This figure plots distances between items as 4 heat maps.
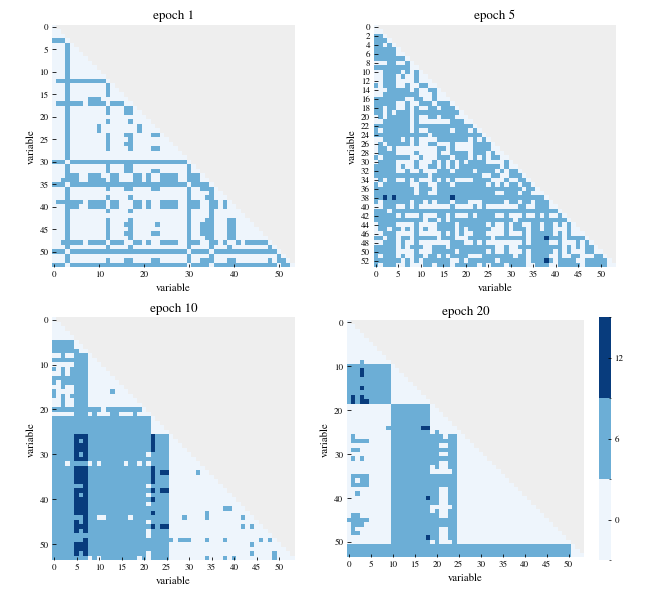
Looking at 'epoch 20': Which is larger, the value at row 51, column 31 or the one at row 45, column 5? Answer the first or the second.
the first
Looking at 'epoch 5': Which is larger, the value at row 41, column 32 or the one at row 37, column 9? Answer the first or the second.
the first
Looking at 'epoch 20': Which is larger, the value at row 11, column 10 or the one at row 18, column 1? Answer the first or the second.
the second
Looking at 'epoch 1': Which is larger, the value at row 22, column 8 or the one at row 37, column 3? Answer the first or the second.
the second
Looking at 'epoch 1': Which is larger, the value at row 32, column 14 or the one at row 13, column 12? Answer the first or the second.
the second
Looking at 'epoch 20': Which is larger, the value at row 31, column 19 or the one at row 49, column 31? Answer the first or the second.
the first
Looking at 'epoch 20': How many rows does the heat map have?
54
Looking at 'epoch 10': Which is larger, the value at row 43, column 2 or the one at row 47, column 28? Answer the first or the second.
the first
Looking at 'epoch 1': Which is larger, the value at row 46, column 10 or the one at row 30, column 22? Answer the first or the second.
the second
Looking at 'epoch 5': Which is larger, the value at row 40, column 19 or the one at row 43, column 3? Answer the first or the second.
the second
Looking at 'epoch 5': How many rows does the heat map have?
54
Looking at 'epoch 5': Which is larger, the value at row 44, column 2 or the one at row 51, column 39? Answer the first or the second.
the first
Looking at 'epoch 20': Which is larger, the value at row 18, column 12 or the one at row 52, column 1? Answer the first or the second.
the second
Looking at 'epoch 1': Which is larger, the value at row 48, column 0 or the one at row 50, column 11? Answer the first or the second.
the second
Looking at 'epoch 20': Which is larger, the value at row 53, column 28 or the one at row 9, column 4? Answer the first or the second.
the first
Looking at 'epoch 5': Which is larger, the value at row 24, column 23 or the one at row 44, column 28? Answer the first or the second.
the first
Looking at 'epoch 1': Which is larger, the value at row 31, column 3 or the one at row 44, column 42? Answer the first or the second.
the first
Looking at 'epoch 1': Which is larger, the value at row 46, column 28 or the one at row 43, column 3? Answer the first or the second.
the second
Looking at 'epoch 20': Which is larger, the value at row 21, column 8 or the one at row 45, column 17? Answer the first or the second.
the second
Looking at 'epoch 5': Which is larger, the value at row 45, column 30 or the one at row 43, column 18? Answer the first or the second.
the second
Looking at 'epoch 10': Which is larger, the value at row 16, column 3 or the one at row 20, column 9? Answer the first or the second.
the second
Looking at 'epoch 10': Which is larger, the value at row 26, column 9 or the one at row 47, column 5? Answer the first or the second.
the second
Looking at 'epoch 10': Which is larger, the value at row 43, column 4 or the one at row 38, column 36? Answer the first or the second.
the first
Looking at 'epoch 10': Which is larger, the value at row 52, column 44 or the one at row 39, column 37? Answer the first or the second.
the first
